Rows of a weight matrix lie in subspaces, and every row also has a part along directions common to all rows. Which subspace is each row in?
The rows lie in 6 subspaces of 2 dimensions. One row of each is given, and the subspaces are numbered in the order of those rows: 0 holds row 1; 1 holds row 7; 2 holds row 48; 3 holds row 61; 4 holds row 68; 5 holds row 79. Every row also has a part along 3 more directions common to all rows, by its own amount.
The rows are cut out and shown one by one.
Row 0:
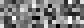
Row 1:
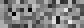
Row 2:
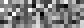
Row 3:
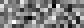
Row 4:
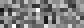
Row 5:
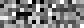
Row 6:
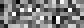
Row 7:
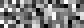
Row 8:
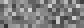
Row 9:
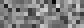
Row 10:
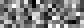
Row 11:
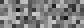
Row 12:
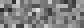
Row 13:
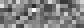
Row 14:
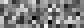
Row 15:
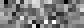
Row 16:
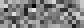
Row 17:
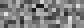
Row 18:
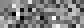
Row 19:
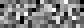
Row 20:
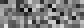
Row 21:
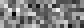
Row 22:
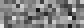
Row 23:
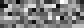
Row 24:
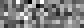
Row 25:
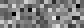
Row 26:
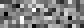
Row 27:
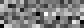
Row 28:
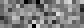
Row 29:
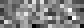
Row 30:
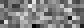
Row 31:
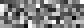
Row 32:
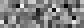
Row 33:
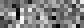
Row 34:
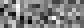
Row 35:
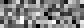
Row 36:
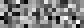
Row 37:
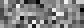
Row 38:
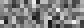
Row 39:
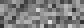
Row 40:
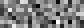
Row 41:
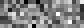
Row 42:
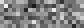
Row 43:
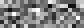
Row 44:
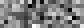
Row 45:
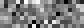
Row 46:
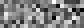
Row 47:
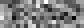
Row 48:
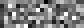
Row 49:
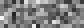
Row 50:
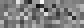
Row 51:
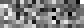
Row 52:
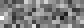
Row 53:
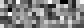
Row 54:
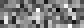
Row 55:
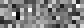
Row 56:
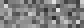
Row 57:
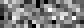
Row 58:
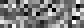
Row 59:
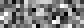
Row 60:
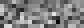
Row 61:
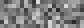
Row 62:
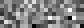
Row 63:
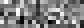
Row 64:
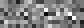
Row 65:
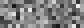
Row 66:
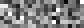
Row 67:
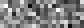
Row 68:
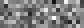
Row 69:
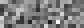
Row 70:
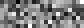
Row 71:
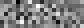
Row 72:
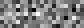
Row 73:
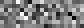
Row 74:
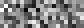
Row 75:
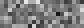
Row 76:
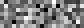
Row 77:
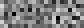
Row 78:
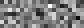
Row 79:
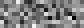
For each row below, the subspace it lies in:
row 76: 4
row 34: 1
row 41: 2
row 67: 4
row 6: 0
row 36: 4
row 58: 0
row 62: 5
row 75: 2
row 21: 4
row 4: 1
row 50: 5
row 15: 2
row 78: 1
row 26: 5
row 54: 3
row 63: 3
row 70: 2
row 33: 0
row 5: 5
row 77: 0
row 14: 3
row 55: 0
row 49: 2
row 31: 2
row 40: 0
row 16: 1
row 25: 0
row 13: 1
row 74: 1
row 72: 4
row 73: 5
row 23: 1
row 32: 3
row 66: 4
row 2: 0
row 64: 5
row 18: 0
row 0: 3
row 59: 2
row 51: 4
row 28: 2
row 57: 2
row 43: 1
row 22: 3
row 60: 3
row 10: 3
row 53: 1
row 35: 3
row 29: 5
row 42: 1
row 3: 4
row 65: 0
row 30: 5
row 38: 3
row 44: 5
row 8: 0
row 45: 2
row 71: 5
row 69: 3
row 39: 3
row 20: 0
